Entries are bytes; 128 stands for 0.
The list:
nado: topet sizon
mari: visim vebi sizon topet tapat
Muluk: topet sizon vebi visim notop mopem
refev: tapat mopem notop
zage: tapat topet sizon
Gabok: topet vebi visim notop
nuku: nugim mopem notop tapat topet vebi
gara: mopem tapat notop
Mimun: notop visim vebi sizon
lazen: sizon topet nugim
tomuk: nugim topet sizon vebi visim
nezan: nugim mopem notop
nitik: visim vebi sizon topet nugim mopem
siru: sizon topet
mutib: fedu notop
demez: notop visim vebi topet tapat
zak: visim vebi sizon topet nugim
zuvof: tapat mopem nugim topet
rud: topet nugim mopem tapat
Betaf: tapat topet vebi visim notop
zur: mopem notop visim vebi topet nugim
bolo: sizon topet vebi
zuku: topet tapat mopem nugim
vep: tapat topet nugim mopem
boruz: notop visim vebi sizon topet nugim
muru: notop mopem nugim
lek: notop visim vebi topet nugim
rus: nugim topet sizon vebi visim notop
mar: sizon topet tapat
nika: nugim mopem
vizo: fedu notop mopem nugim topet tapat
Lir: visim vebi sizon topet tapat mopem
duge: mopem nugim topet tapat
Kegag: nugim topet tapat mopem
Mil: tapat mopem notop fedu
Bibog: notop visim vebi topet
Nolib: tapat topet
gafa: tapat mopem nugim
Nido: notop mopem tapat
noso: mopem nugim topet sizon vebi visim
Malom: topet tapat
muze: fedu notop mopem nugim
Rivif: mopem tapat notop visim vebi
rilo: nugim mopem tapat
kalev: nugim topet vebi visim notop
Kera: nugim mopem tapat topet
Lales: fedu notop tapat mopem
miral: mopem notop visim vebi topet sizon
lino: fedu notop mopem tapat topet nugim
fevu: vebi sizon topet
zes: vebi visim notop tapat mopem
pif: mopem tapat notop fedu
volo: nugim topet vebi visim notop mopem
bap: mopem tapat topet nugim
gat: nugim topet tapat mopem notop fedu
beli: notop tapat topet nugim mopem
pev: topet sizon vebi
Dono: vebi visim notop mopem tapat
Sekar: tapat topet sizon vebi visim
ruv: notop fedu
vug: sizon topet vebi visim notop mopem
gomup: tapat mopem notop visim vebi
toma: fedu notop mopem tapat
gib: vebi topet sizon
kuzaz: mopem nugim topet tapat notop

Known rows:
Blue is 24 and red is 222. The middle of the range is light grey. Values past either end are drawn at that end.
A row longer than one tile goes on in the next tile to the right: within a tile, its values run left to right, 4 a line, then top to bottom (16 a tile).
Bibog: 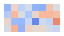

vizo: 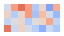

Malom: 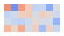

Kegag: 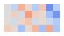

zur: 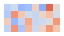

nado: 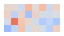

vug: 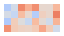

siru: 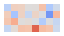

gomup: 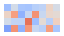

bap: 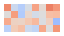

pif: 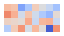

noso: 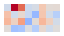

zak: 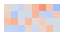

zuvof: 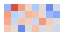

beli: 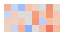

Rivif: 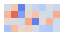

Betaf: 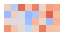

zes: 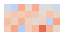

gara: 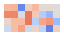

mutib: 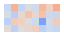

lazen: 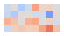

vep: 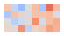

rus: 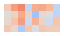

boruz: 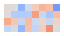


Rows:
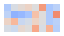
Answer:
bolo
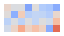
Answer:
ruv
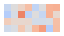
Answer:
gib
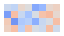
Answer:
demez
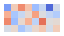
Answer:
gafa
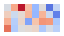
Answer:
duge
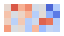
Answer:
kuzaz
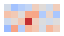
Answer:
refev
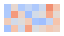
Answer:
miral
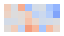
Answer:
gat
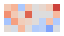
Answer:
toma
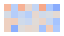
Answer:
mari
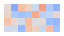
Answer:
Lir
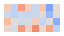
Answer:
mar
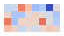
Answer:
zuku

